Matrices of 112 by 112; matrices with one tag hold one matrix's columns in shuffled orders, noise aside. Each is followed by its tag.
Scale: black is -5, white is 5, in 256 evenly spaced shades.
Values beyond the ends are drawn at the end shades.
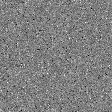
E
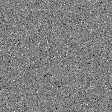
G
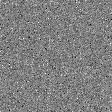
E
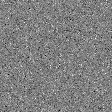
E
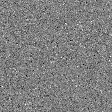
G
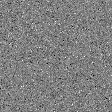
G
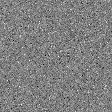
G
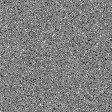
G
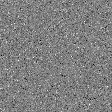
G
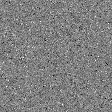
G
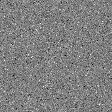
G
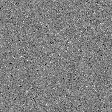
G
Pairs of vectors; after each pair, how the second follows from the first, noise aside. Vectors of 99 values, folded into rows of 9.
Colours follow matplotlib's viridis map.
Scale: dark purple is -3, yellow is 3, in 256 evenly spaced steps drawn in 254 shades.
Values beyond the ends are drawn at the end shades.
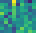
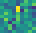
wrapped around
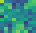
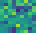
wrapped around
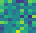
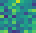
reversed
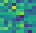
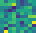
wrapped around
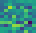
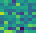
wrapped around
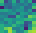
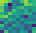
reversed
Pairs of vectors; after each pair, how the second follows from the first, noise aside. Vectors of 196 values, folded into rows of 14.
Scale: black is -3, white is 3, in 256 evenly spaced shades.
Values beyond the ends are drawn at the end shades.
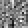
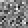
shuffled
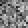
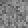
shrunk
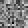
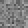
shrunk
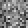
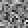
shuffled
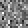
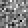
shuffled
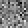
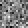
shuffled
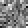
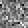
shuffled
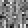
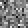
shuffled
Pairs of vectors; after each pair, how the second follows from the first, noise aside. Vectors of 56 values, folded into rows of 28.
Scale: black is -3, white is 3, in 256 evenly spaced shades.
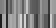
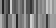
shuffled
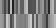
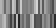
wrapped around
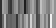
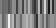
shuffled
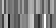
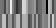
reversed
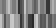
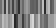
shuffled
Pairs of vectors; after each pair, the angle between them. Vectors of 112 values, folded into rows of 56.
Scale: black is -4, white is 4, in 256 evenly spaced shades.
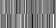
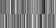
partly opposed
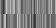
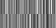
partly aligned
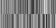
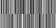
partly aligned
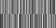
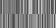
partly opposed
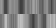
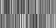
partly aligned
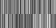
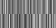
partly aligned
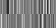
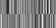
nearly parallel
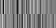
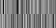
nearly parallel
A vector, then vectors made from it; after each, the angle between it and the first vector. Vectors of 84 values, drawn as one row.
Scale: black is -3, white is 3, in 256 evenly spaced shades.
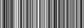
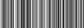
partly aligned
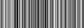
nearly opposite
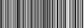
partly opposed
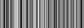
nearly parallel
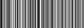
partly opposed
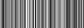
orthogonal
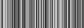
partly opposed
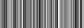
orthogonal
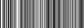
partly aligned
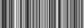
partly aligned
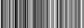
partly opposed
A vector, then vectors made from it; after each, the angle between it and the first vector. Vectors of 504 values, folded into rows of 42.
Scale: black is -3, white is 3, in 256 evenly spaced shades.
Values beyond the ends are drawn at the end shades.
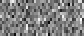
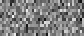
nearly opposite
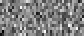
partly opposed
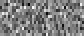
orthogonal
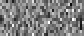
partly opposed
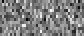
orthogonal
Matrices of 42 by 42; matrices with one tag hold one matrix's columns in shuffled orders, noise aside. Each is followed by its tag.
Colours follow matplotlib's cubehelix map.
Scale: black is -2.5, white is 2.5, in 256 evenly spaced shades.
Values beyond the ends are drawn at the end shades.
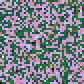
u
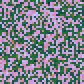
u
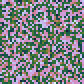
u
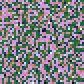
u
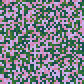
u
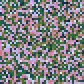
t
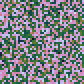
u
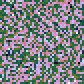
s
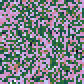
u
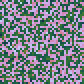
s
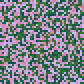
s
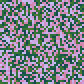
s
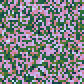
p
